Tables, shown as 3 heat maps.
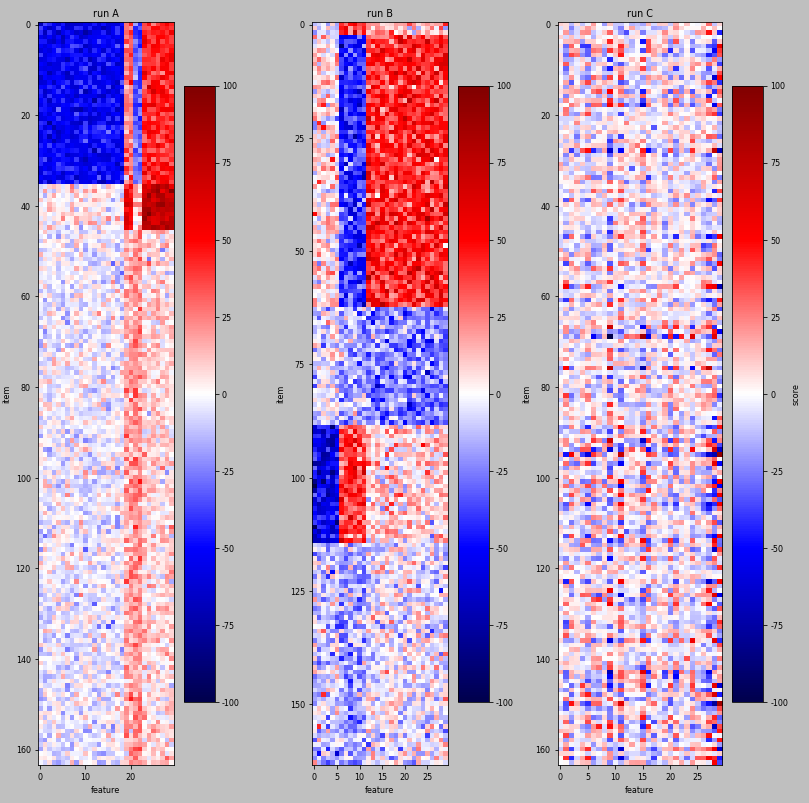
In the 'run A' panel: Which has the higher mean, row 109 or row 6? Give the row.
109
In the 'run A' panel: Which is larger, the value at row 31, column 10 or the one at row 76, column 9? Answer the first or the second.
the second
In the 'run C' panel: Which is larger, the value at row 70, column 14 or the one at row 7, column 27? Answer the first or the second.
the first
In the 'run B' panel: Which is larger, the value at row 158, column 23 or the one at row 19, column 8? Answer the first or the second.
the first
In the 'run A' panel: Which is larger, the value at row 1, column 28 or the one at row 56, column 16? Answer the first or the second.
the first
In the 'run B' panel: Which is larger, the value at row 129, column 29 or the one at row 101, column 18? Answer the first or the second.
the second
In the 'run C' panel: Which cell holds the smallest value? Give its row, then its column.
69, 9
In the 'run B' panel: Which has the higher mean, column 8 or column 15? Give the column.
15
